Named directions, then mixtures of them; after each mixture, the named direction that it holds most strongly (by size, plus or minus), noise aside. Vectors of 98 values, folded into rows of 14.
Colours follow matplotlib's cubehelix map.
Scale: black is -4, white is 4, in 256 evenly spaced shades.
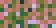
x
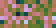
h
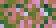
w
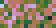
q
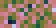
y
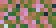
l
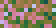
q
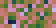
y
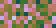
h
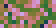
w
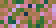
y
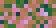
w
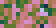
w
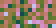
x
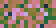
w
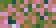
y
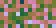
x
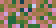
x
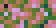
w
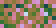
w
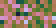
h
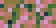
q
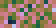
y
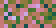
l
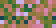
h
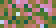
h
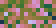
w
